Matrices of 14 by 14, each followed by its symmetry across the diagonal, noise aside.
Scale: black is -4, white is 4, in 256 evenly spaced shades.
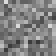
neither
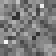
symmetric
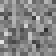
neither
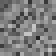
symmetric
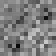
symmetric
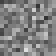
neither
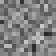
symmetric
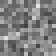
symmetric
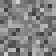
neither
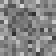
symmetric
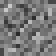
symmetric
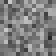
neither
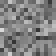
neither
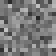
neither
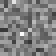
neither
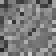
symmetric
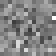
neither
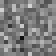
neither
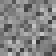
symmetric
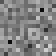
symmetric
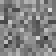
neither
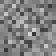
symmetric
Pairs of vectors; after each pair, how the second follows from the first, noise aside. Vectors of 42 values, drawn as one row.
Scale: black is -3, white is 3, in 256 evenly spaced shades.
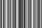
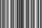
reversed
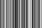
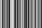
reversed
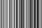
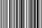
copied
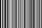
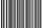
negated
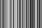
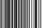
negated
